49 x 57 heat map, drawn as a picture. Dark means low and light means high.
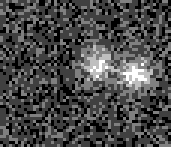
Overall the values sit about 30% of the way up the scale. The ninth with the highest average is the middle right. No regular stripes run through it. No single row or column stands out from its neighbours. Two bumps rise from the field. There is no overall slope.
